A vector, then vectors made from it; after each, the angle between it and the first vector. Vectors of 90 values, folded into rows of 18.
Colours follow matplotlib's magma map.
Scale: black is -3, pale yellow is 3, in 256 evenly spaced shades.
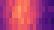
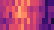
nearly parallel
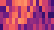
partly aligned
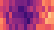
nearly opposite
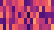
orthogonal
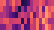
partly opposed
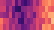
nearly opposite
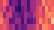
nearly opposite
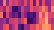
partly opposed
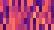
orthogonal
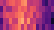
nearly parallel
